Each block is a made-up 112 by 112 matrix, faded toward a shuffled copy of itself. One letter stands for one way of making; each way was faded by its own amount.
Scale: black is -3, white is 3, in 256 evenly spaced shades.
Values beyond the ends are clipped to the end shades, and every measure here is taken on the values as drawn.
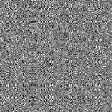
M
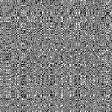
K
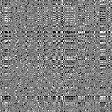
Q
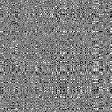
K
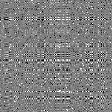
Q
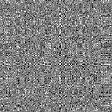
M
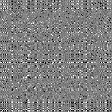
Q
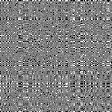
Q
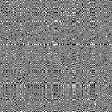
Q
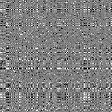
Q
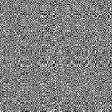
K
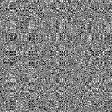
M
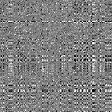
Q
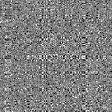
M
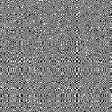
Q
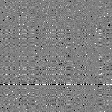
Q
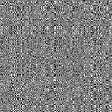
K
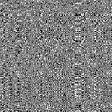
M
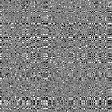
Q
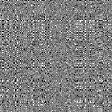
K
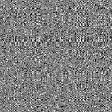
M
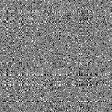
M
